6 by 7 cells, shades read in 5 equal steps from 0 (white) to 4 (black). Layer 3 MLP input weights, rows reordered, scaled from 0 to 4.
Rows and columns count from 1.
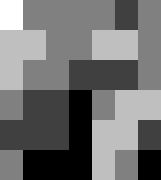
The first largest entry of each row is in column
6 3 4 4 4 2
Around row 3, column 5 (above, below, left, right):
1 2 3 3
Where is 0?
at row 1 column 1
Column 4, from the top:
2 2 3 4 4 4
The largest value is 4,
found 6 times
